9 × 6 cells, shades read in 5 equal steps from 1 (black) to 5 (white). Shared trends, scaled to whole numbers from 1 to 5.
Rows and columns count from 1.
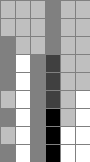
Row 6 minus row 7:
1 0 0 1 0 0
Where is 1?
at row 7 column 4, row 8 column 4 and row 9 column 4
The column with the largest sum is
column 2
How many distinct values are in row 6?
4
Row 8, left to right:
4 5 3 1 5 5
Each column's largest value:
4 5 4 3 5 5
